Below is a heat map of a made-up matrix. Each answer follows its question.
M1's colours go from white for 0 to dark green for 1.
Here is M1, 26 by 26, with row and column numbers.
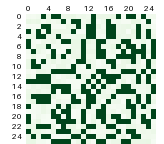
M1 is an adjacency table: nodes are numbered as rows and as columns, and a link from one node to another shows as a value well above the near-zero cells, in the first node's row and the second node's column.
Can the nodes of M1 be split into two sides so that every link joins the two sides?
no
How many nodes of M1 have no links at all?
0
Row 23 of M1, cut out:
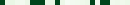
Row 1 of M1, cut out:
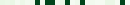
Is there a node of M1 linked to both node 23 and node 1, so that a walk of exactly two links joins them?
yes
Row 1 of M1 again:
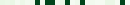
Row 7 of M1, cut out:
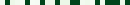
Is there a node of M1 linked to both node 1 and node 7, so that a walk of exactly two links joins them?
no
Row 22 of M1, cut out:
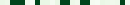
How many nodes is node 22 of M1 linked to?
9
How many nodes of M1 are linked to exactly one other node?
0
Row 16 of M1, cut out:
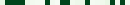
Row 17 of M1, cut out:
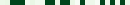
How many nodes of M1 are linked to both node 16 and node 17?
8
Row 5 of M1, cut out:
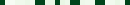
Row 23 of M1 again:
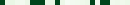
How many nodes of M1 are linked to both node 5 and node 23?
5
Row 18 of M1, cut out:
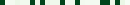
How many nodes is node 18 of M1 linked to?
8
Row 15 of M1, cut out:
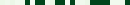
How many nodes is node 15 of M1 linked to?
11
